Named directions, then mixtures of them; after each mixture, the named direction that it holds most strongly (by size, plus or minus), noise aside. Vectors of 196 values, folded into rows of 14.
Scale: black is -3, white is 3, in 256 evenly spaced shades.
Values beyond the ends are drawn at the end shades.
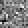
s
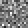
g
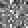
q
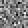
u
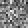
q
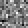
s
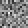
g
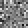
u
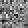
s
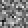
s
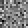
u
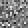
g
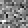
s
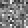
q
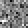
s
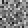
u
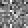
q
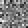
s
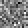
u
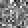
q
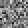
u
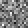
g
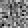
g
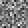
g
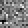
s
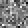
g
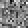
q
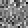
g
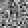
g
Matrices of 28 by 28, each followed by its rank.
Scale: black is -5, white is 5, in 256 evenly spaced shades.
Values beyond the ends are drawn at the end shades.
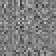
five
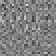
five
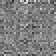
five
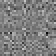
five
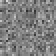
five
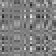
two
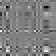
two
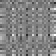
two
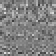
five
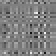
two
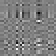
two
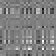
two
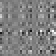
two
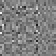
five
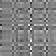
two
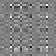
two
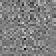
five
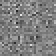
five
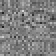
five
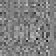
five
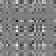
two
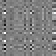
two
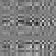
two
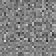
five
